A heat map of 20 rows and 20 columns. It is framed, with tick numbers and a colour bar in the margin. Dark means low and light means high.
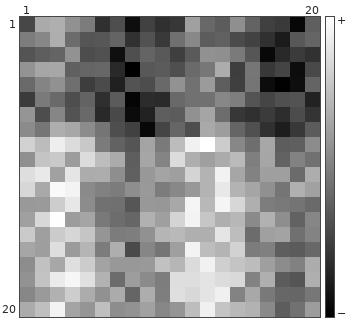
Stripes running up and down repeat 2 times from left to right. The bottom part is higher, past a seam about 40% of the way down. The halves do not mirror each other. The ninth with the lowest average is the top right.
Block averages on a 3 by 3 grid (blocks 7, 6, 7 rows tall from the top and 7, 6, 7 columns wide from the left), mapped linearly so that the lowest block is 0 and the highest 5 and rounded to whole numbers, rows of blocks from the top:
1 1 0 | 5 4 3 | 5 5 4
